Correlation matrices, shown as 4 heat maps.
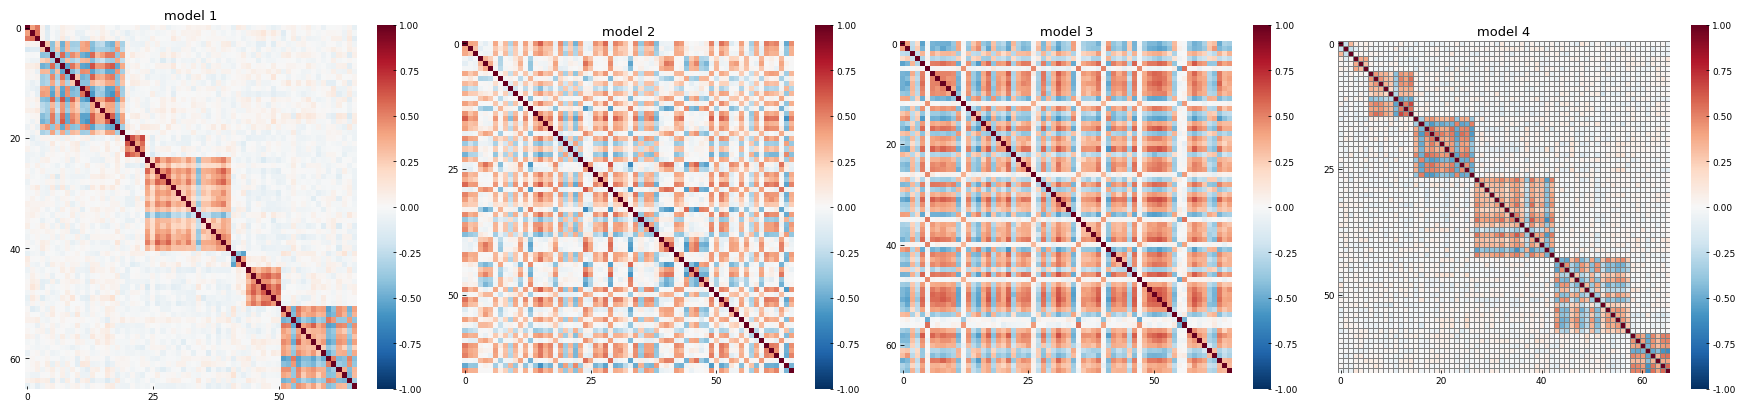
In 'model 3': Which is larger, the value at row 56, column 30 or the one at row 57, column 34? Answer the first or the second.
the first
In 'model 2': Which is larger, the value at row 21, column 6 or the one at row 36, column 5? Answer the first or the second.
the first
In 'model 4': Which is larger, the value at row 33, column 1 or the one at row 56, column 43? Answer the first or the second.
the second
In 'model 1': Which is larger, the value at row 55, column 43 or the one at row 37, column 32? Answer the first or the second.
the second
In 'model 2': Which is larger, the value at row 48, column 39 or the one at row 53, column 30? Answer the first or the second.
the second
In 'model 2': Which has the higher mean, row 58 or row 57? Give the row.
58
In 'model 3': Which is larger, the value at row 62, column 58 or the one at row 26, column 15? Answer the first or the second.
the second
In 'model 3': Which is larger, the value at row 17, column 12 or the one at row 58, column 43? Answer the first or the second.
the second
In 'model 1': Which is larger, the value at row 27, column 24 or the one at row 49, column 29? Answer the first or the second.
the first
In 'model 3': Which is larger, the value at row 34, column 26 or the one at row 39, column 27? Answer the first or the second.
the first
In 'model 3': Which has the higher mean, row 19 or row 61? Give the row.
19
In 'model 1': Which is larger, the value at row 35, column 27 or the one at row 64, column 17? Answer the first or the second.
the first
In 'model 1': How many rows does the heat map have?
66
